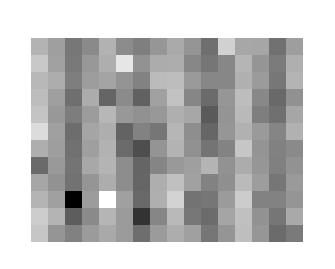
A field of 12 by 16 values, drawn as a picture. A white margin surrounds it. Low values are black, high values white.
Histogram: heavy tails on both sides. Roughest part: bottom left. Stripes: upright, repeating 4 times. Slope: none.
